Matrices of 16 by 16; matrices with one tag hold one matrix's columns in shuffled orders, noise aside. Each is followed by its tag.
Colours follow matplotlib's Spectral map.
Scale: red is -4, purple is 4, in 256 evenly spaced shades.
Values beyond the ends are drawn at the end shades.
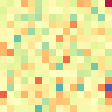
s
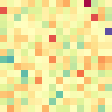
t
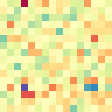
s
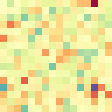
s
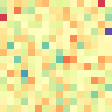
t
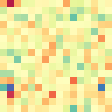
s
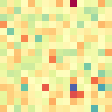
s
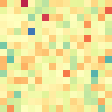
t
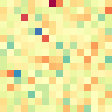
t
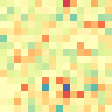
s
